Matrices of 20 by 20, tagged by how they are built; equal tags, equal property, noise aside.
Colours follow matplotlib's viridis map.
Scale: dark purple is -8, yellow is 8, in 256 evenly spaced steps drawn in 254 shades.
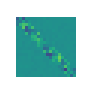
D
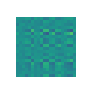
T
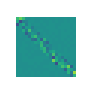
D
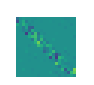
D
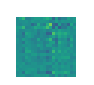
T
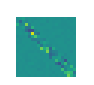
D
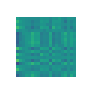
T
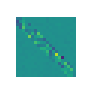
D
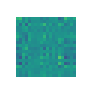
T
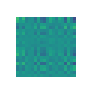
T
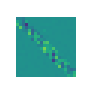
D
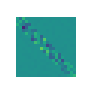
D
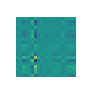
T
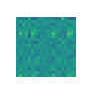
T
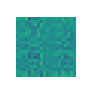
T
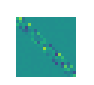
D
